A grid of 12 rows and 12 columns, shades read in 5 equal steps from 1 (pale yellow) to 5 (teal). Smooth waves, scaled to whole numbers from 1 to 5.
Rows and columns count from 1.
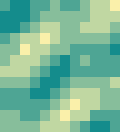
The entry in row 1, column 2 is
5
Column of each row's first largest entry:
2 1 1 1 12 7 6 5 4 1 3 10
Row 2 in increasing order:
2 2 2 3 3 3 3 3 4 5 5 5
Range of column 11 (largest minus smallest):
3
